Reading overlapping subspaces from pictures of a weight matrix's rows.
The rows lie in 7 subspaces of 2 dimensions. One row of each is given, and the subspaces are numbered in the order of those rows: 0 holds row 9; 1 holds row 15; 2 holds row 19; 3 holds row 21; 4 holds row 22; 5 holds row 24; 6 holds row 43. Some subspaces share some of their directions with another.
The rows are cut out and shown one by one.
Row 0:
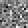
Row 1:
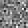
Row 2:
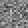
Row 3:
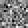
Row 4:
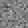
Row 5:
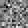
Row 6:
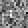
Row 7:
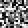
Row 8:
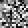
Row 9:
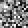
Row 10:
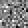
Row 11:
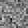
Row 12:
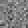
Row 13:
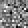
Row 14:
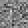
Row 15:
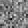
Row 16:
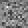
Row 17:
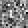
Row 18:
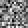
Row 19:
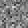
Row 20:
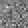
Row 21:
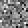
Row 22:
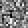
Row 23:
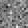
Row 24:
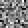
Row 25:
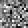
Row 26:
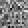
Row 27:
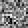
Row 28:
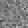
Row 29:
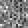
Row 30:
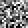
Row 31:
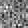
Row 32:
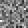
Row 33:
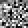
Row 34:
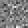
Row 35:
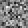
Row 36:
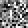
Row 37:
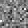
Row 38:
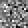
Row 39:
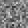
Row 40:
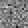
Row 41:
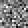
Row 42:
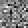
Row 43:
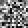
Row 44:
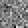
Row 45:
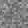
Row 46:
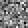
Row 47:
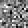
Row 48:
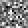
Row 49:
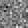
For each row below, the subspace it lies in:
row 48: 3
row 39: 2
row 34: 2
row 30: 2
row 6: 4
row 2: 0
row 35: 3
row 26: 6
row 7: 5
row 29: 1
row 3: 6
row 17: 4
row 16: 3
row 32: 5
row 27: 4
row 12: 1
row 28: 0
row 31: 1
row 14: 0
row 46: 3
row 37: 1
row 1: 3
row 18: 6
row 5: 6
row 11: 4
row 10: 5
